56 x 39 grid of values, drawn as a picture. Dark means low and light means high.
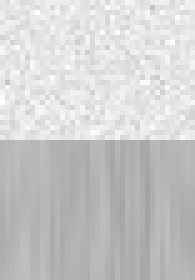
The table splits into 2 rows of 1 panel. Panel 1,1: very high, fine-grained, faint in contrast. Panel 2,1: high, streaked downward, faint in contrast.
